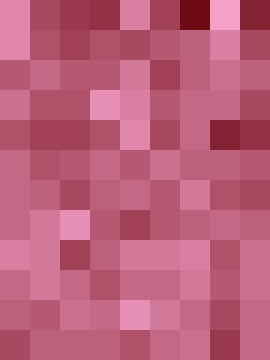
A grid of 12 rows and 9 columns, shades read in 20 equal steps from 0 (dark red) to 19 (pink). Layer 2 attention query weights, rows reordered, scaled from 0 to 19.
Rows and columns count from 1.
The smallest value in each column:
8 7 6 5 7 7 0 3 3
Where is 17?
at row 4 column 4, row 8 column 3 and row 11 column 5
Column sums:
146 128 117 126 149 127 136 127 114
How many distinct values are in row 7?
6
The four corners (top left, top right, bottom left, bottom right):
16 3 8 12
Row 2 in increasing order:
7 8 8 9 9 10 11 15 16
